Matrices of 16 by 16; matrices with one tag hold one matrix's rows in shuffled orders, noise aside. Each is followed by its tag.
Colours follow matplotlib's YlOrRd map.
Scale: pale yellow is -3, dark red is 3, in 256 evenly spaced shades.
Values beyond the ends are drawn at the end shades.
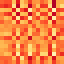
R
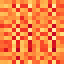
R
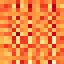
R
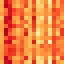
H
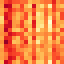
H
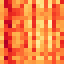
H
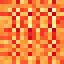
R
